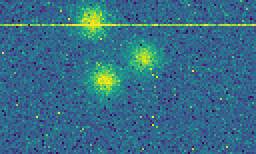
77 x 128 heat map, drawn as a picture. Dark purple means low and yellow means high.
Histogram: skewed, a long tail of high values. Stripes: none. Bumps: three. Mirror symmetry: none. Odd lines: row 13.
